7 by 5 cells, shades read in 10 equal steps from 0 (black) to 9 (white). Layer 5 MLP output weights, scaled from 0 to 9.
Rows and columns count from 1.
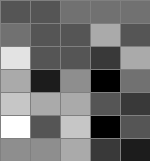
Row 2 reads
4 3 3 6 3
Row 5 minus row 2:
3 3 3 -3 -1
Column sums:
42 24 34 17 23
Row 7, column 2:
5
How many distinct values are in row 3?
4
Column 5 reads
4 3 6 4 2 3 1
